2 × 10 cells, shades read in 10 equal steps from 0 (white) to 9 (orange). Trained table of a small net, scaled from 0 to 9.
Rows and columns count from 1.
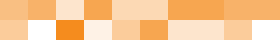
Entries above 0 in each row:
10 8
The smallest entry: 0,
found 2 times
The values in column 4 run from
1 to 7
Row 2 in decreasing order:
9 7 4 4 4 2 2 1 0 0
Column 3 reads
2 9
